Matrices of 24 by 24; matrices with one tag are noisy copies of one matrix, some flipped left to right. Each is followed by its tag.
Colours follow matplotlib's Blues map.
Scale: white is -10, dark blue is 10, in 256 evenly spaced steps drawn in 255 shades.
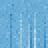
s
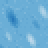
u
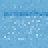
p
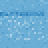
p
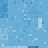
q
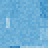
q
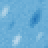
u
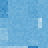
q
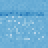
p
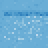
p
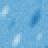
u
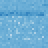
p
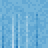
s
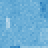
q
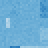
q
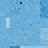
q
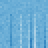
s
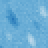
u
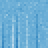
s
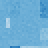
q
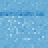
p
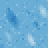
u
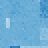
q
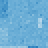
q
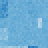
q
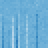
s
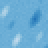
u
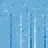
s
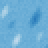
u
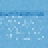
p
